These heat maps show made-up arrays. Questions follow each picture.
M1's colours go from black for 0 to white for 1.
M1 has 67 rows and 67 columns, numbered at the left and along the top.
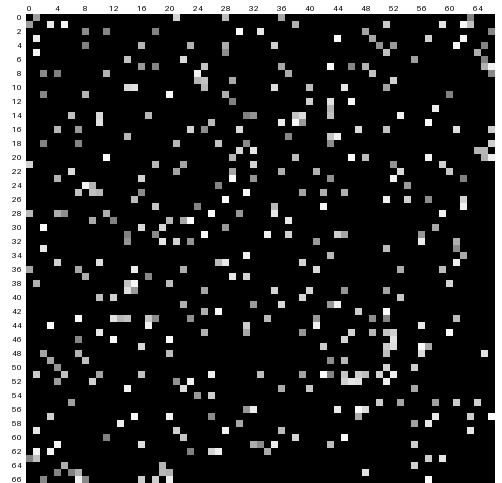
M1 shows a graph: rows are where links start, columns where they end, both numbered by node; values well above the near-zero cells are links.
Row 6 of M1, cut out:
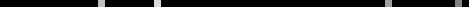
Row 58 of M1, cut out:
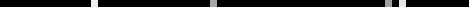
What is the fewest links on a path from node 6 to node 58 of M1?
2
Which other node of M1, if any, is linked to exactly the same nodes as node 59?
node 0
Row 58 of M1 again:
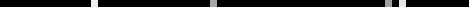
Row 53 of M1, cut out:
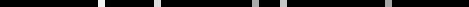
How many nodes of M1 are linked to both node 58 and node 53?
1
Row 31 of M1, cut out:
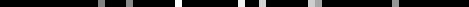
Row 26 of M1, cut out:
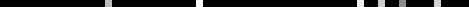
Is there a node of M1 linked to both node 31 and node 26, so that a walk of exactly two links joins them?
no
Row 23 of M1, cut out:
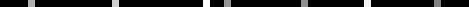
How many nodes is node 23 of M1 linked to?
7
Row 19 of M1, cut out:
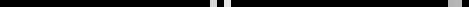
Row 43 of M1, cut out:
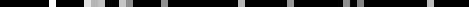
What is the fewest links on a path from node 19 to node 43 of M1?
3
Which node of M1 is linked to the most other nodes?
node 51
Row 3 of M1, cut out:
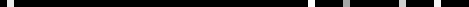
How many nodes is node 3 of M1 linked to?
5
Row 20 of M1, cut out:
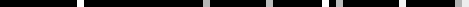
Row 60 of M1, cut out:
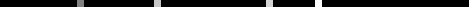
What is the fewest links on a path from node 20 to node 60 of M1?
2
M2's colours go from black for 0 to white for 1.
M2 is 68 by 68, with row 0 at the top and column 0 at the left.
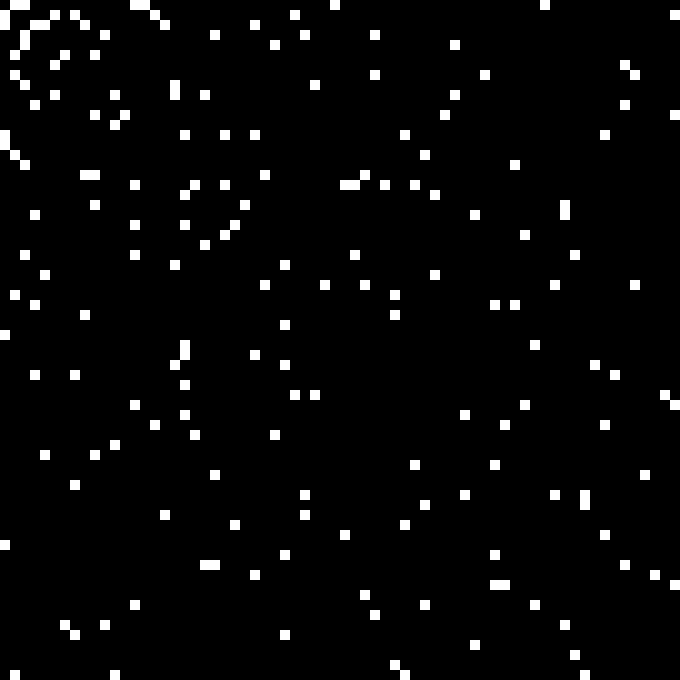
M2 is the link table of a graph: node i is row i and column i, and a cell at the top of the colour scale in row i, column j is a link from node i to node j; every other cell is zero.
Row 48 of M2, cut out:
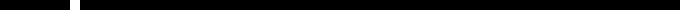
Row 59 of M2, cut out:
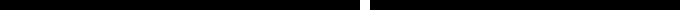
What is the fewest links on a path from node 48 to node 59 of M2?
5
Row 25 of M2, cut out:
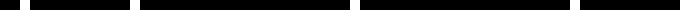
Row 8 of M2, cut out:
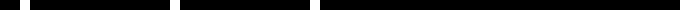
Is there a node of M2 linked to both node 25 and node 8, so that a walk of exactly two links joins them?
yes
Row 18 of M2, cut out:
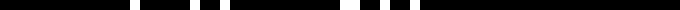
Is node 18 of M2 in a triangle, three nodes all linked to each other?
yes
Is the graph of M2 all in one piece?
yes
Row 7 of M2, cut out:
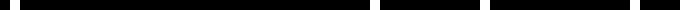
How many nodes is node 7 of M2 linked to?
4
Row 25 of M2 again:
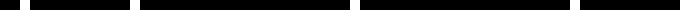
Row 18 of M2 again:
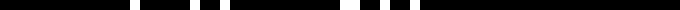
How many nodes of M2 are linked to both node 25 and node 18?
2
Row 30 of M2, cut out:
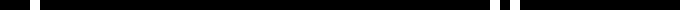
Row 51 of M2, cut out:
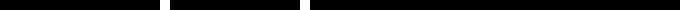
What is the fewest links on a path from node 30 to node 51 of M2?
1
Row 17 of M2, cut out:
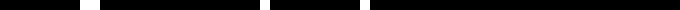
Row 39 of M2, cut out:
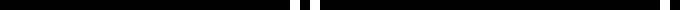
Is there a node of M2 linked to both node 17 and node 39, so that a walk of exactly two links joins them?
no
